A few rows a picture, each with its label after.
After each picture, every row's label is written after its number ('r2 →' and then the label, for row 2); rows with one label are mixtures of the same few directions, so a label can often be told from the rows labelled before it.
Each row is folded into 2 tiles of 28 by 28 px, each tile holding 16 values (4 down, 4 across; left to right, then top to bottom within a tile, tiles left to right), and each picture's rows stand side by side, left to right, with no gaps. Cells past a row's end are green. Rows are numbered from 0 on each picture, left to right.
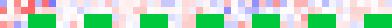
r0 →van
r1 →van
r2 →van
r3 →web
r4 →van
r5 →web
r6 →van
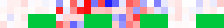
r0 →web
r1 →van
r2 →web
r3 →van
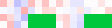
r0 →web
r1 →web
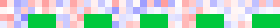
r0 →web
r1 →web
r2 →van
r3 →web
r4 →van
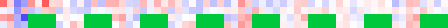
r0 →web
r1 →van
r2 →web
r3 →van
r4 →web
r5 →web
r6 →web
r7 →web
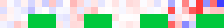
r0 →van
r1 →web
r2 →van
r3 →van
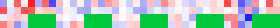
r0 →van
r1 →van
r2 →van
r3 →web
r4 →web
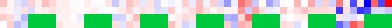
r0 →web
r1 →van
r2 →web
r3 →van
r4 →web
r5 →van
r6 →van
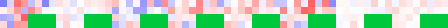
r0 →web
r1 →web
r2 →van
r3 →van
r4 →van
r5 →van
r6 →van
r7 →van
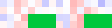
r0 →web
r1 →web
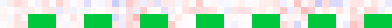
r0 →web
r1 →van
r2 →web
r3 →van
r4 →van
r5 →van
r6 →web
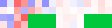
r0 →web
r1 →web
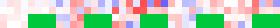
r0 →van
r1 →web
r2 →van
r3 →web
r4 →van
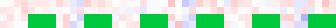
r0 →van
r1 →web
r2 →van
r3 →web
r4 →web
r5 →web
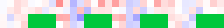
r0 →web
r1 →web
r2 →web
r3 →web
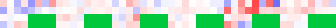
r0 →van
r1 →web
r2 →web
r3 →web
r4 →van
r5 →van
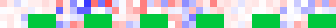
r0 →web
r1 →van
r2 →van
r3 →web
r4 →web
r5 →van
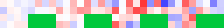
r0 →van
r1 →van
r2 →van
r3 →web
